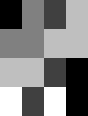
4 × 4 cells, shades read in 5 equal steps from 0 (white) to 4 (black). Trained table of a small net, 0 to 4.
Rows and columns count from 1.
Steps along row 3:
same up up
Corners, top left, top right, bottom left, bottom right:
4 1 0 4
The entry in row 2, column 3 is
1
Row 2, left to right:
2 2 1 1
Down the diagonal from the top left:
4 2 3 4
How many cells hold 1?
5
